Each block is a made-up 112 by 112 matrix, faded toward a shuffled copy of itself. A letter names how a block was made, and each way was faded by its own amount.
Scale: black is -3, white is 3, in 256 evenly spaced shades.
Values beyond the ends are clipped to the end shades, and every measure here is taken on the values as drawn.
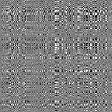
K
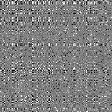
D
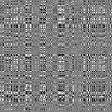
K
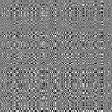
K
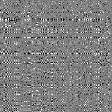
D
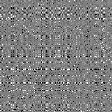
D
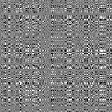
K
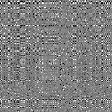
D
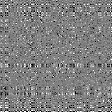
D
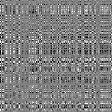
K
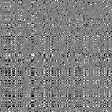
D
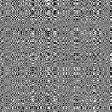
K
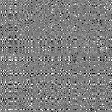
D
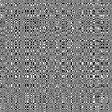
K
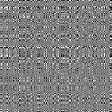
K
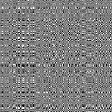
K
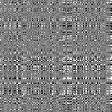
K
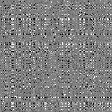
D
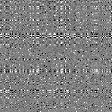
D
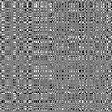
K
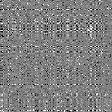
D
